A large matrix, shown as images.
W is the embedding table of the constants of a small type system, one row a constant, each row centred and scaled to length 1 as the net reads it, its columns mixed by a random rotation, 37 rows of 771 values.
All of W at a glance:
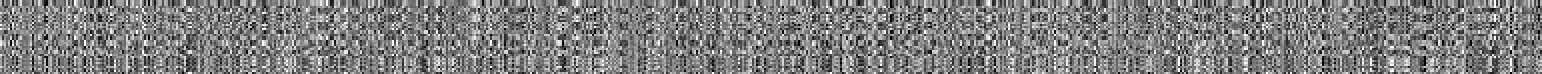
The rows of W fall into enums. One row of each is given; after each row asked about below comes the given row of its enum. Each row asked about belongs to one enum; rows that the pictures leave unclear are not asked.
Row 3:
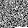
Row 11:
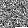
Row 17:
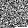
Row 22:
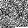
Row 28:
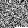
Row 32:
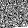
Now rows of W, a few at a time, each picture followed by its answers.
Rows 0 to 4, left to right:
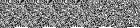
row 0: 28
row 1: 28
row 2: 28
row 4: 11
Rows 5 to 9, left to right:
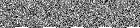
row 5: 11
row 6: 22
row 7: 3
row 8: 28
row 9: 3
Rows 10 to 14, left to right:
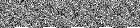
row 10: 28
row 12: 22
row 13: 11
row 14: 22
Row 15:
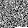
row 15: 3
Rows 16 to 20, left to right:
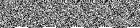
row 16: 3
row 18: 28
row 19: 28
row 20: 22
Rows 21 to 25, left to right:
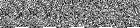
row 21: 22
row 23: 32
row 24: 17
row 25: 11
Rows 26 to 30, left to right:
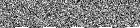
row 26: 11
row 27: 22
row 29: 17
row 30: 32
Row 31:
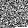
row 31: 17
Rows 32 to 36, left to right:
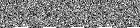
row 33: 22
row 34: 17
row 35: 32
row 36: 11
